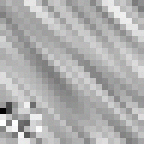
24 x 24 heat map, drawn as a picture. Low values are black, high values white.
Odd patch: rougher, in the bottom left. Average level on the scale: 70%. Grain: diagonal, down to the right. Roughest part: bottom left. Histogram: heavy tails on both sides.
